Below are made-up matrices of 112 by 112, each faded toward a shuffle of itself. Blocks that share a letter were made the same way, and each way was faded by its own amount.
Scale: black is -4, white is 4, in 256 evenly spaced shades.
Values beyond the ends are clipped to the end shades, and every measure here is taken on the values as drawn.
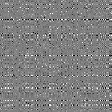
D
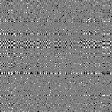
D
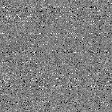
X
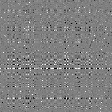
D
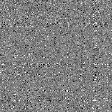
X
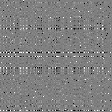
D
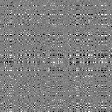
D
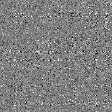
X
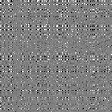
D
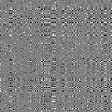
D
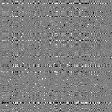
D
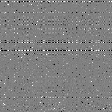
D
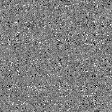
X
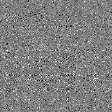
X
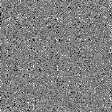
X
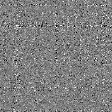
X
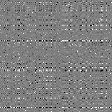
D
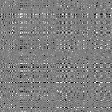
D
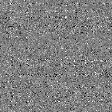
X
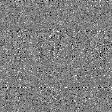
X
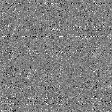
X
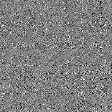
X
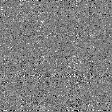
X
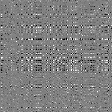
D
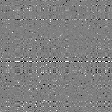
D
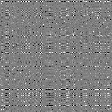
D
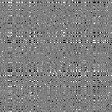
D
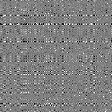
D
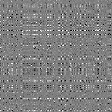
D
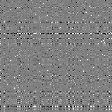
D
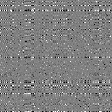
D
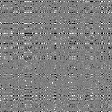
D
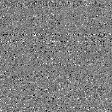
X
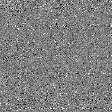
X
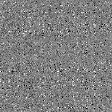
X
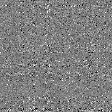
X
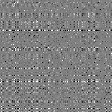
D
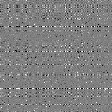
D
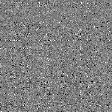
X
